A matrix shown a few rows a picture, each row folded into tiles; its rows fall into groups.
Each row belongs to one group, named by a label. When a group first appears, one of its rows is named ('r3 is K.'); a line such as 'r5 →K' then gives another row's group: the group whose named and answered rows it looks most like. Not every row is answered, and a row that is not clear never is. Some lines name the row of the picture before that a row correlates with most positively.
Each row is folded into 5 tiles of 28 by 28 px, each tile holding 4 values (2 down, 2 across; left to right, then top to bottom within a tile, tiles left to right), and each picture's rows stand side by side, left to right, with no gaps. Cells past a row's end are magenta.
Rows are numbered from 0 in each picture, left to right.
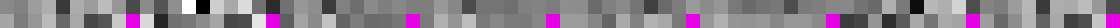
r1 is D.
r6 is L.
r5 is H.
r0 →D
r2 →H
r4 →H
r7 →D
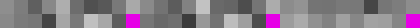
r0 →H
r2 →H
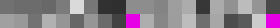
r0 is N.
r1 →D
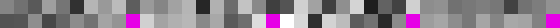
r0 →L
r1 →D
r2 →N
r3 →H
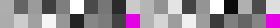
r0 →N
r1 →N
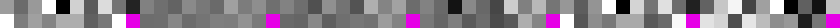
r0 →D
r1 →L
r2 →L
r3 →L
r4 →D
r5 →N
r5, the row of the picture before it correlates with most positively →1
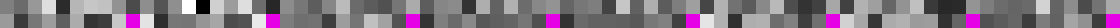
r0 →D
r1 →D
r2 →H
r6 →N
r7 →H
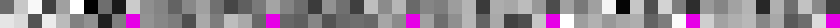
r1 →H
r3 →D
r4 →D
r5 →D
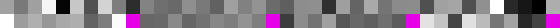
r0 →D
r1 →L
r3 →N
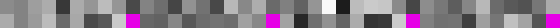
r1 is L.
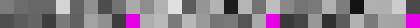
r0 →H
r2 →L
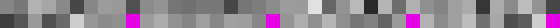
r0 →L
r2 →N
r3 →D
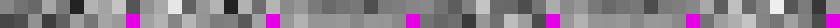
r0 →L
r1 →N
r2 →H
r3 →H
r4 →H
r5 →N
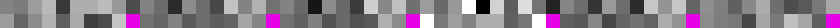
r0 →D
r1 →L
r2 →L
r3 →D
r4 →L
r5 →H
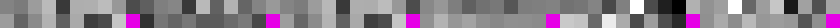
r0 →D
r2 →D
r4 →N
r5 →N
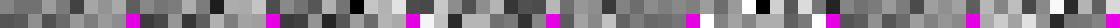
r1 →L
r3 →N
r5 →D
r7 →N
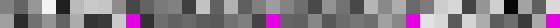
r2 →L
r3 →N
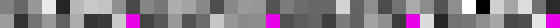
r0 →D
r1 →L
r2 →H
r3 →D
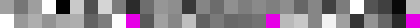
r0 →D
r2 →N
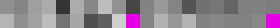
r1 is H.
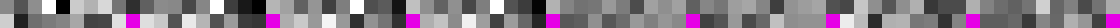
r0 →D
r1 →N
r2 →N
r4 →L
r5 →L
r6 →N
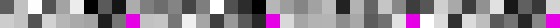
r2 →D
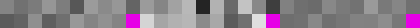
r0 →L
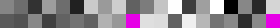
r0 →L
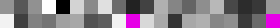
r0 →D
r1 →N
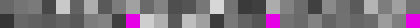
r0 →H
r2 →L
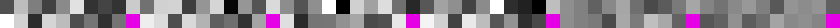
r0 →N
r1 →N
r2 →D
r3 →N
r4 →H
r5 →L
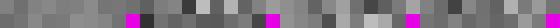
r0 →L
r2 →H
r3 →L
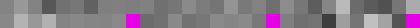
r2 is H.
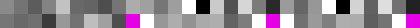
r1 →D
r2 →D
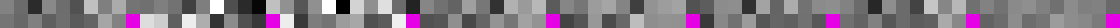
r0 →L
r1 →N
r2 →D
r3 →L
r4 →L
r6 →L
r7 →L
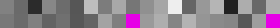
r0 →L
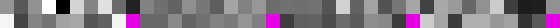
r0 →D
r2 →H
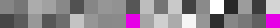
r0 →L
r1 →N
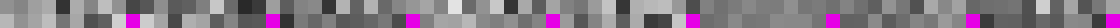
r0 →D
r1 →N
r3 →N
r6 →L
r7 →H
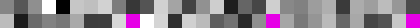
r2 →D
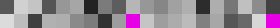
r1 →D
